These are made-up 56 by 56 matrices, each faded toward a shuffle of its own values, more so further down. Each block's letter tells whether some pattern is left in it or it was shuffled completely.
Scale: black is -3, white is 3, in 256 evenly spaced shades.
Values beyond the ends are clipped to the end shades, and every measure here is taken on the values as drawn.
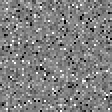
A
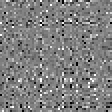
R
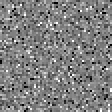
A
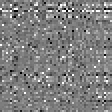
R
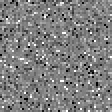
A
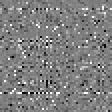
R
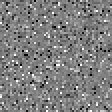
A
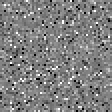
A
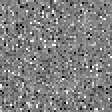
A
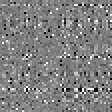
R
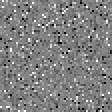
A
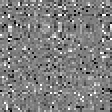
R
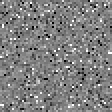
A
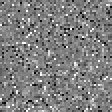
A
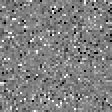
A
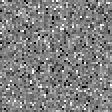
A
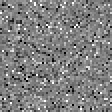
A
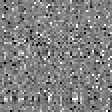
R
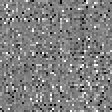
R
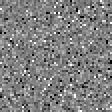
A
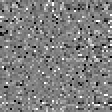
R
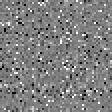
R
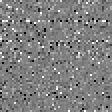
R
